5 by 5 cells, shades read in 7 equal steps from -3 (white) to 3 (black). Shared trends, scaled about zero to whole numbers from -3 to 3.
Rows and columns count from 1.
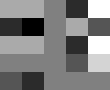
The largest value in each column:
2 3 0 2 1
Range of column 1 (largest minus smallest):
3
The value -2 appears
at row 4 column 5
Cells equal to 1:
3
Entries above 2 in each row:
0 1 0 0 0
